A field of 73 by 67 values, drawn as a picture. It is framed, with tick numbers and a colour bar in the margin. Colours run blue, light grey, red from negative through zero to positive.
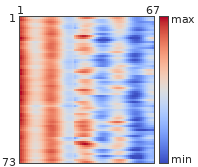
Slope: up to the left. Seam: vertical, 40% of the way across, the left part calmer. Stripes: upright, repeating 4 times.
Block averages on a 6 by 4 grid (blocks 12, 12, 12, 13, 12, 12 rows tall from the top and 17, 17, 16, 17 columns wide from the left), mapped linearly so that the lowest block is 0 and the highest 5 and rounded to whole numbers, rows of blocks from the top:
5320 | 5310 | 5321 | 5320 | 5420 | 5420
